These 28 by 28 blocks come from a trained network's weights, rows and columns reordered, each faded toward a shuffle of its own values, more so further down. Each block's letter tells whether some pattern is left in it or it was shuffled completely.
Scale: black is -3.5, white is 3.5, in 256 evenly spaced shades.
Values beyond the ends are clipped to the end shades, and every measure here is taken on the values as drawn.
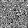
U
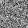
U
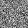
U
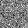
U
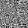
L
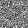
U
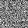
L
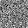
U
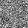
L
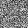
L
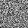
L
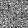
U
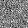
L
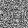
U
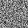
U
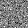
U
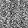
L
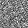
U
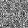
L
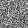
U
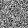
U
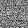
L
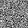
L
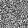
L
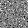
U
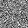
L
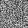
L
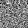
L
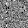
L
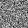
U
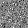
U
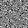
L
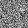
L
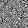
U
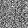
L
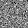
U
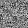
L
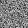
U
